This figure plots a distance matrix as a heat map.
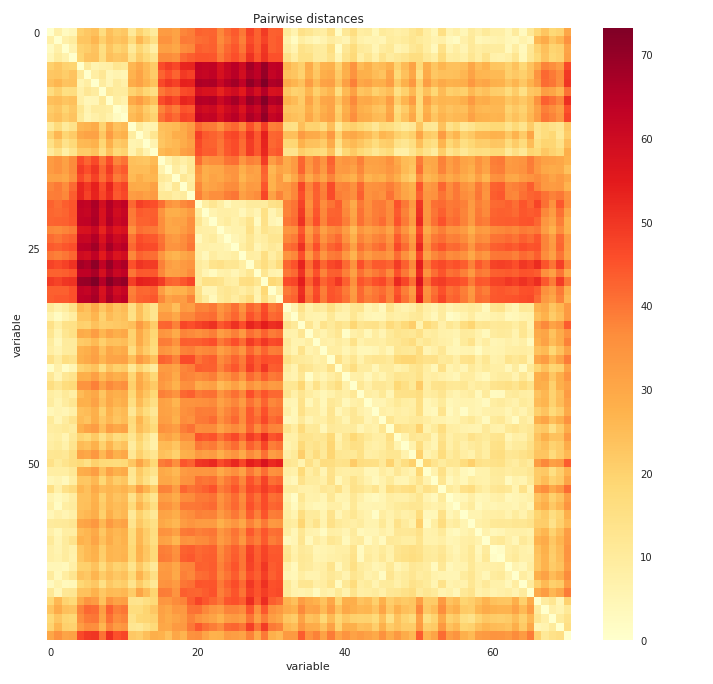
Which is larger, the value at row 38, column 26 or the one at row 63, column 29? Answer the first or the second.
the second
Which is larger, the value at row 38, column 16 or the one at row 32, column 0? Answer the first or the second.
the first
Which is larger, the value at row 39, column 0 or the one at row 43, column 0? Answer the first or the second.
the second
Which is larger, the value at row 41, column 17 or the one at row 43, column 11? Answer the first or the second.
the first
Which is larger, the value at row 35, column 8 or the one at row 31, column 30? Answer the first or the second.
the first
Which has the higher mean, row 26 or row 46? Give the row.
26
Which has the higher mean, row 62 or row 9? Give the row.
9
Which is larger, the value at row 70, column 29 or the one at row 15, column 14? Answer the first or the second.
the first
